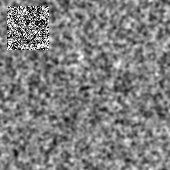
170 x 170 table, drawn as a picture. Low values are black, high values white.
The top left is the roughest part. The texture is blotchy. Neither half mirrors the other. An odd patch, rougher than its surroundings, sits in the top left. There is no overall slope. There are no regular stripes.
